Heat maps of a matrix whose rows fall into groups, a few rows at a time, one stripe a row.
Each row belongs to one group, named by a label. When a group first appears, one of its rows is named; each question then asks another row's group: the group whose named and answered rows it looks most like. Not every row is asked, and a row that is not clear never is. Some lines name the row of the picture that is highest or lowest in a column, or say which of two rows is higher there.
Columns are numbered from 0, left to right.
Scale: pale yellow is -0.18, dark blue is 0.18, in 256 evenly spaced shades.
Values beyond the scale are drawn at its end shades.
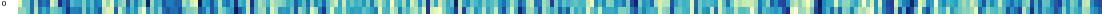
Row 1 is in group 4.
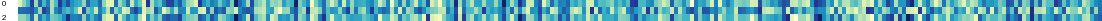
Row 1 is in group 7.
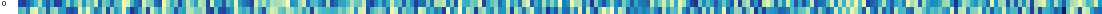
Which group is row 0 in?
7
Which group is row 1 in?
4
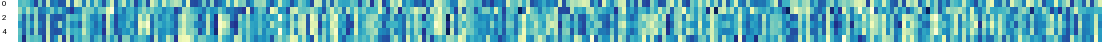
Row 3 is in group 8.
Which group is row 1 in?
4
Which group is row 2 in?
8
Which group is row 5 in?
8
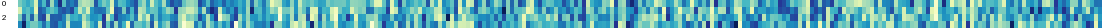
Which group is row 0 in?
4
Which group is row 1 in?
4
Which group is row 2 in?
8
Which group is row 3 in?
8
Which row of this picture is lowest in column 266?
0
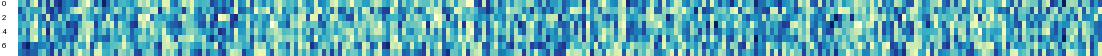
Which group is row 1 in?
7
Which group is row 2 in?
8
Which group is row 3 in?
4
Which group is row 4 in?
4
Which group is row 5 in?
4
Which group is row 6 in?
7
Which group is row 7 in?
7
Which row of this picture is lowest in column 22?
2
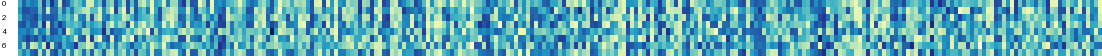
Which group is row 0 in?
7
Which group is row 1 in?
7
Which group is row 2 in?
7
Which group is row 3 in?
7
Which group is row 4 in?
8
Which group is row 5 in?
7
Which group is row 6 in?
4
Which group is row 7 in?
7
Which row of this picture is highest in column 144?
3
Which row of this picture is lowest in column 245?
4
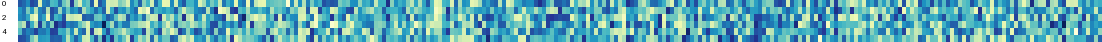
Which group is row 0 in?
7
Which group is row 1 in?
8
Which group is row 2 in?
7
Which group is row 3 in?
4
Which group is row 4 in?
7
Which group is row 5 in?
8
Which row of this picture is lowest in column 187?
4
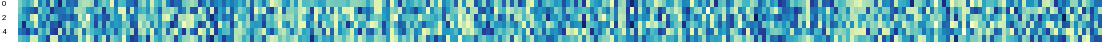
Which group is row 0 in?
4
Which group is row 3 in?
8
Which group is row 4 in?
7
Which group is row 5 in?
4
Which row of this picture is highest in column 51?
5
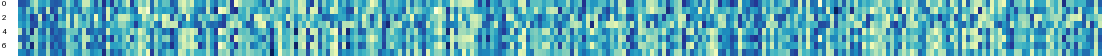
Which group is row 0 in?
8
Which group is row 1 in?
8
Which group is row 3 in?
7
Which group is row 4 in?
8
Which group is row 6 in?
8
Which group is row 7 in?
8
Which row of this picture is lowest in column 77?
3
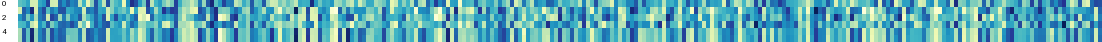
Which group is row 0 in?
4
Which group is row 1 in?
8
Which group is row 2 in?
8
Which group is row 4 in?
8
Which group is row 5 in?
8
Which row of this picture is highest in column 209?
1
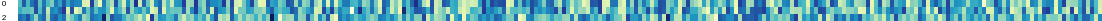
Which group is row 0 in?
7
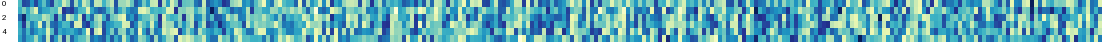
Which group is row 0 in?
7
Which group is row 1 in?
4
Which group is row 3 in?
7
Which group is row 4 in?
7
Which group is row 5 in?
8
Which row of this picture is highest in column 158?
2
